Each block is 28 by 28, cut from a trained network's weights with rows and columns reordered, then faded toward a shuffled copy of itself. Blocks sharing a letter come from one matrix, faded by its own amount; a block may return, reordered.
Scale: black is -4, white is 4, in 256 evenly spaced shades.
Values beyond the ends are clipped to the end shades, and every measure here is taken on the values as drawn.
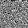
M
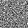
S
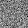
S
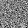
S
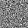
S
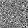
M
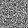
S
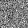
S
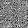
M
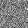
M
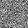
S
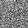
S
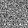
S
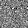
S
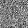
S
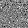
M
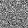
M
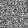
S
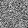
M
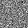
S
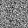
S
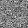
S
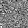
M
